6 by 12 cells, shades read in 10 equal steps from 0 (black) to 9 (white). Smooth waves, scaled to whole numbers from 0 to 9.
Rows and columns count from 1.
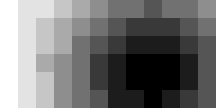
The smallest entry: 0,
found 7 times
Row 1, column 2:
8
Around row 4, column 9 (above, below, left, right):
1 0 0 0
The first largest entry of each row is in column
1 1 1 1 1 1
